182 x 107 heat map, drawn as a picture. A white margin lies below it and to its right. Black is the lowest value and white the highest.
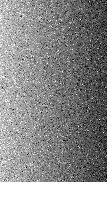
Odd rows or columns: none. Grain: fine. Average level on the scale: 50%. Slope: up to the left.
